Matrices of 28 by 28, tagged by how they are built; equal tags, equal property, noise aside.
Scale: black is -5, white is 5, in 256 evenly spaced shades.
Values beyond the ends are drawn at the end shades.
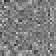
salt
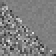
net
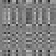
salt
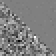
net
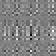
salt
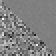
net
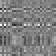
salt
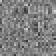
salt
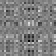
salt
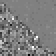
net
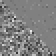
net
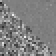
net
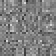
salt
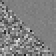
net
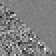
net
